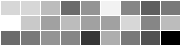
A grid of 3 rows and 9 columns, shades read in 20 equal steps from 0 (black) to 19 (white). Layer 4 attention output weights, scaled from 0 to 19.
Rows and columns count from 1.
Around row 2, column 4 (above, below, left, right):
8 10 12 12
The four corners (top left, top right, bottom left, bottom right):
16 9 8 0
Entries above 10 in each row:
5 8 2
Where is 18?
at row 1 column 6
